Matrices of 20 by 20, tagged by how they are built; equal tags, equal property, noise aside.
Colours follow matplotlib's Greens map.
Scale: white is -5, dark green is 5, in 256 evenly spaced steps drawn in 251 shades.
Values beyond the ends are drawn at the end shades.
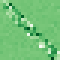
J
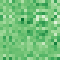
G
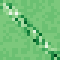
J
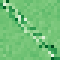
J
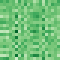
G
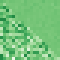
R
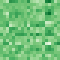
G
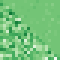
R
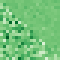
R
